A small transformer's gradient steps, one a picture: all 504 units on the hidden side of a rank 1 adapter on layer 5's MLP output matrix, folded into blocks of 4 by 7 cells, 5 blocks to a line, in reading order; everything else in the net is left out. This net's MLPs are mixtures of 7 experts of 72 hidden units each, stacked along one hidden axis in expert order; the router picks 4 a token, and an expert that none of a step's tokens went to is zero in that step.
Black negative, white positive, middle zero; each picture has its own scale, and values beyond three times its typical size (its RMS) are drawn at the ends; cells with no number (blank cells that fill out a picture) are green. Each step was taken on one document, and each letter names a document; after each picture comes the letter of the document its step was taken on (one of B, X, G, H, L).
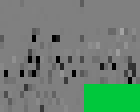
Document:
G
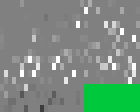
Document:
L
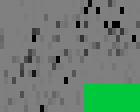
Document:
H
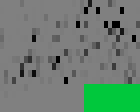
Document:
H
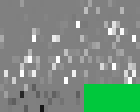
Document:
L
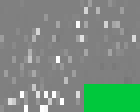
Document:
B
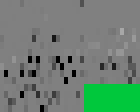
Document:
G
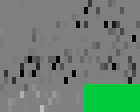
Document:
L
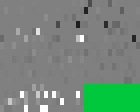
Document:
B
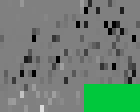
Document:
L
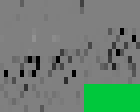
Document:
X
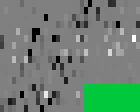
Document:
B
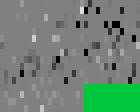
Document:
L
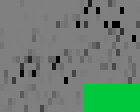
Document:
H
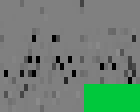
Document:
G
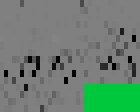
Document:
X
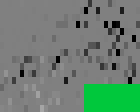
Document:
L
